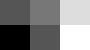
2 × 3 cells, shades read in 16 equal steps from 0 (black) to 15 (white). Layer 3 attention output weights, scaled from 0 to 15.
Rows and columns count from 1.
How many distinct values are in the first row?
3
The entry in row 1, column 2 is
7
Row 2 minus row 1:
-5 -2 2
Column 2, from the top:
7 5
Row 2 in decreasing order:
15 5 0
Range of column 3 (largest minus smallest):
2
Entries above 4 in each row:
3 2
